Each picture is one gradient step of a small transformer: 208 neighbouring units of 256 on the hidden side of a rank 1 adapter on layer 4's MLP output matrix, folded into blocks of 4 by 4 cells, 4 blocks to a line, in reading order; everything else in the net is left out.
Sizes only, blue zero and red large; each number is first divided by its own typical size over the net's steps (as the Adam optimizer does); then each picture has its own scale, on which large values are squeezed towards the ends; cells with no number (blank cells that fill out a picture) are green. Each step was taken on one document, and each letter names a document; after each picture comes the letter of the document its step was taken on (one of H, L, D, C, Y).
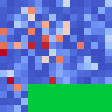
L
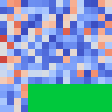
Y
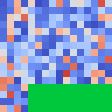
Y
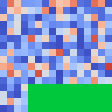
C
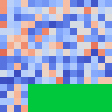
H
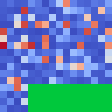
L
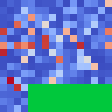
L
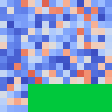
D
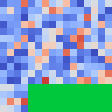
D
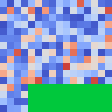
C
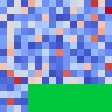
C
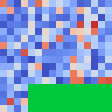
D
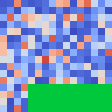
Y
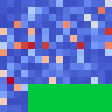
L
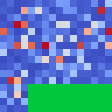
L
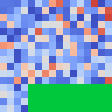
C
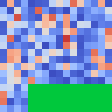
C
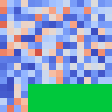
H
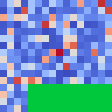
C
